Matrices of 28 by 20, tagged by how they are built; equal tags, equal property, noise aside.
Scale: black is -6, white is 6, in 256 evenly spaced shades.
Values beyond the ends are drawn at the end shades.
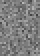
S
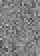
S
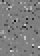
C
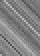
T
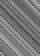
T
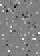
C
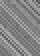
T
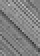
T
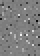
C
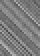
T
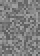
S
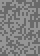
S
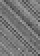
T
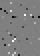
C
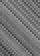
T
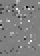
C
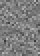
S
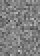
S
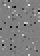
C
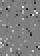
C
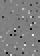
C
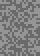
S
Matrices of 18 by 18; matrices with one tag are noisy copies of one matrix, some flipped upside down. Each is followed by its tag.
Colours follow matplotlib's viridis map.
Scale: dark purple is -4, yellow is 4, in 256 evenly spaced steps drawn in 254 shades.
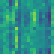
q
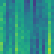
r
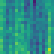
r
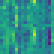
q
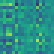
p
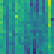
r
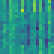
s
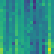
r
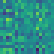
p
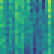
r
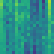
r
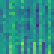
s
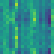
q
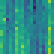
r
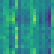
q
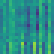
s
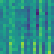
s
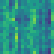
q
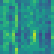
q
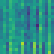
s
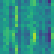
q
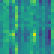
q
